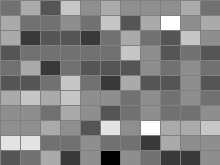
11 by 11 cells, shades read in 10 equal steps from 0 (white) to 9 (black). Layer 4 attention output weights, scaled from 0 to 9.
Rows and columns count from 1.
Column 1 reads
5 3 3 6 5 6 3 4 4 1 6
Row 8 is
4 4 5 3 4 6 5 4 5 5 4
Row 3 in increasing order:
2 3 3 4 5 5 6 6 6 7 7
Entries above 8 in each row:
0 0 0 0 0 0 0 0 0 0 1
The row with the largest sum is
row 11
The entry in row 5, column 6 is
6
